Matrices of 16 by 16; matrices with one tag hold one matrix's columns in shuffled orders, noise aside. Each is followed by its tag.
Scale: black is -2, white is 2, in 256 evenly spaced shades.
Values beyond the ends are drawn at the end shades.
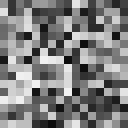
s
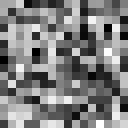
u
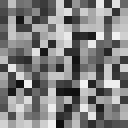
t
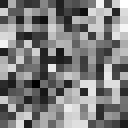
t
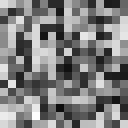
u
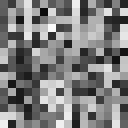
t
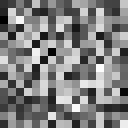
s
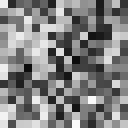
u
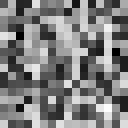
u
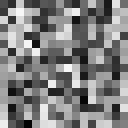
t
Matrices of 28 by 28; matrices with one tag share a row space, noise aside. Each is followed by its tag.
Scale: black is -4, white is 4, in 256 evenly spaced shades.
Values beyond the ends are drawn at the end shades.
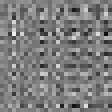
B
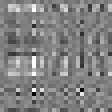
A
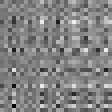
B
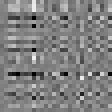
A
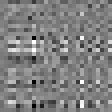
A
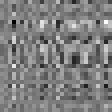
B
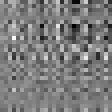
B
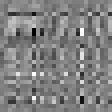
A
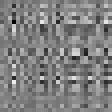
B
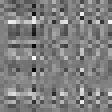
A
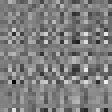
B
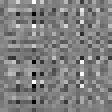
A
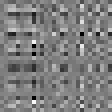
A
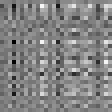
B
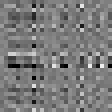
A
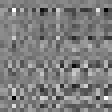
B
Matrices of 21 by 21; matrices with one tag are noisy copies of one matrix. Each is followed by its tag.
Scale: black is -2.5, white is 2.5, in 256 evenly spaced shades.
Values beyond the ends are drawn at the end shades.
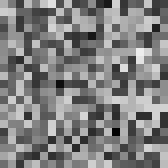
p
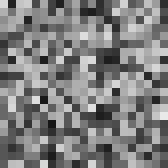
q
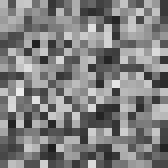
q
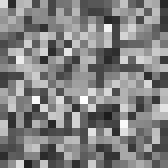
q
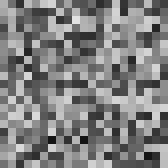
p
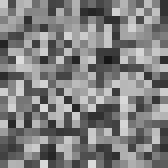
q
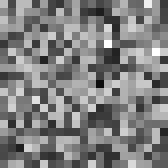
q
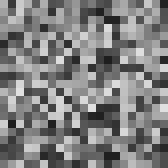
q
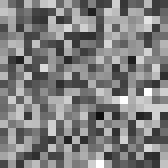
p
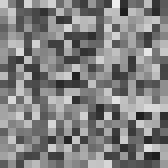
p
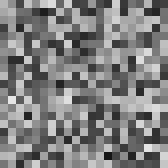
p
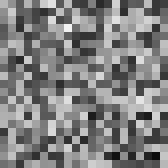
p
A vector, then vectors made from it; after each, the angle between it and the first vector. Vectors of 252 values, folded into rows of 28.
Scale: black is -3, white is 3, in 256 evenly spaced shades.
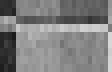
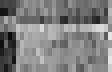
nearly parallel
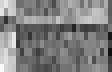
nearly opposite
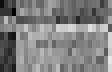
nearly parallel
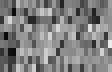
partly aligned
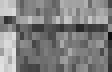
nearly opposite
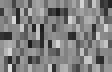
orthogonal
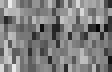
partly opposed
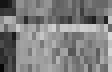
nearly parallel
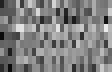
partly aligned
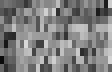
partly aligned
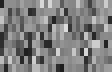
orthogonal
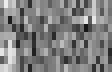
partly opposed
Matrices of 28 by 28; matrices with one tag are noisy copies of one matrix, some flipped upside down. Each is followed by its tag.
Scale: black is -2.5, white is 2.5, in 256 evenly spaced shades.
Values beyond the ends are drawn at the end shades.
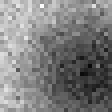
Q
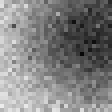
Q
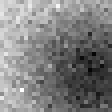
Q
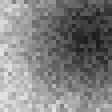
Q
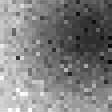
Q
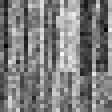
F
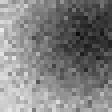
Q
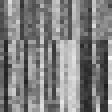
F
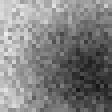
Q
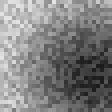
Q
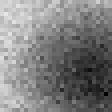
Q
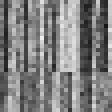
F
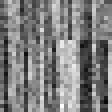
F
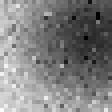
Q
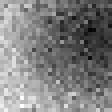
Q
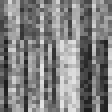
F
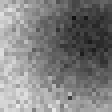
Q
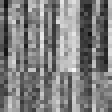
F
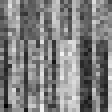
F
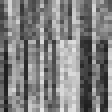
F
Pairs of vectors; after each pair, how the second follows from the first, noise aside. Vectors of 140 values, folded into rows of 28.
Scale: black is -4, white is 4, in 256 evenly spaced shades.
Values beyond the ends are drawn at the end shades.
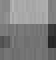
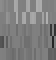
partly zeroed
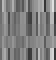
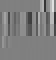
partly zeroed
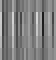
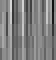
wrapped around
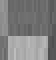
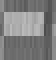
wrapped around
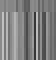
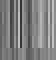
reversed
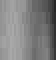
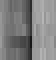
wrapped around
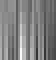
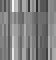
wrapped around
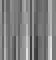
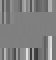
partly zeroed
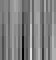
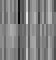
wrapped around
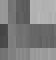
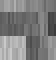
reversed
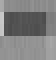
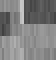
wrapped around
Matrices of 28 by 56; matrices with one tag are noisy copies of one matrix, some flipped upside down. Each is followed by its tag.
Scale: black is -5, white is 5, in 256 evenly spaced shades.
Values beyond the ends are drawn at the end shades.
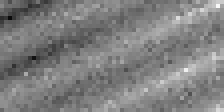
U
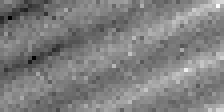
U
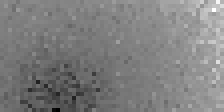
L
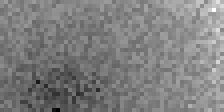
L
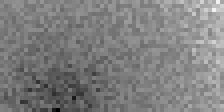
L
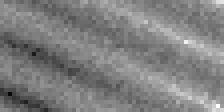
U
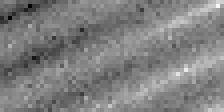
U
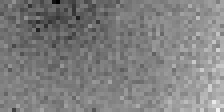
L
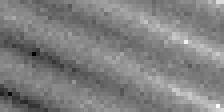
U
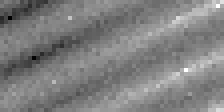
U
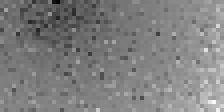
L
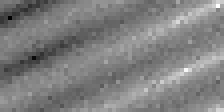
U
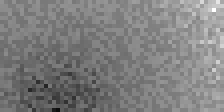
L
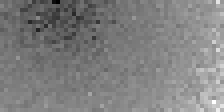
L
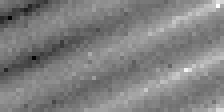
U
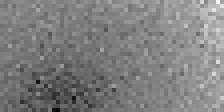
L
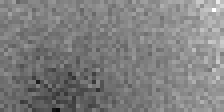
L
